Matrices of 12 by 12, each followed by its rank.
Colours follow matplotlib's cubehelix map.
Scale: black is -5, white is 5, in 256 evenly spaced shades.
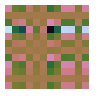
one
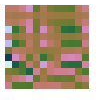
two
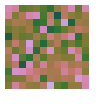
full rank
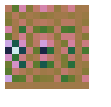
two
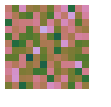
full rank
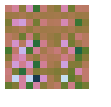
two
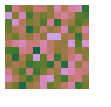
full rank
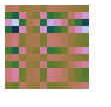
one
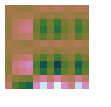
one
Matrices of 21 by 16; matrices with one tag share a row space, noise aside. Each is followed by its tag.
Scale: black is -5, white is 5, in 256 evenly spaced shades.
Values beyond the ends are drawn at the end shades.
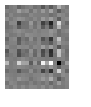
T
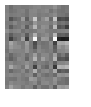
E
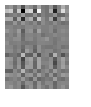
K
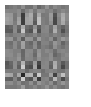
K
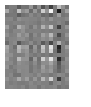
T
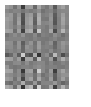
K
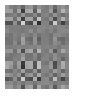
K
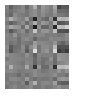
E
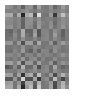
K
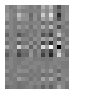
T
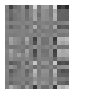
E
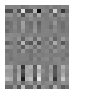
K
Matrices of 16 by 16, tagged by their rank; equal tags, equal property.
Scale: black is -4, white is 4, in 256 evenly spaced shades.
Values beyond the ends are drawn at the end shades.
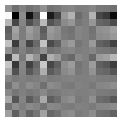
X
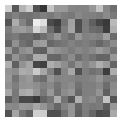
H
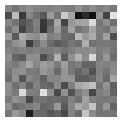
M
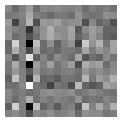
H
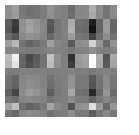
X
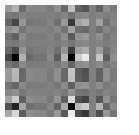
X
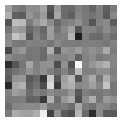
M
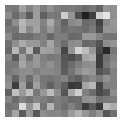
M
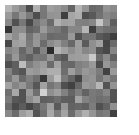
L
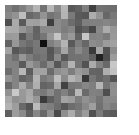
L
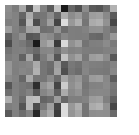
H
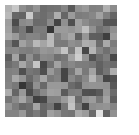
L
